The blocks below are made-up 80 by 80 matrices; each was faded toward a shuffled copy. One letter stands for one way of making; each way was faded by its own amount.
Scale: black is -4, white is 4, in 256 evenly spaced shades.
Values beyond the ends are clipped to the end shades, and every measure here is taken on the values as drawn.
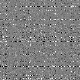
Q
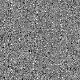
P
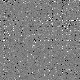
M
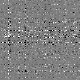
Q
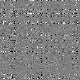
Q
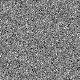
P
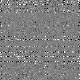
Q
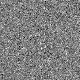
P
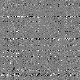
Q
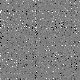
M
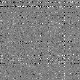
Q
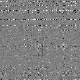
Q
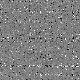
M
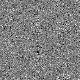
P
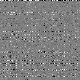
Q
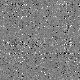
M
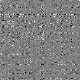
Q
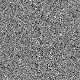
P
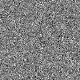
P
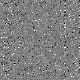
M
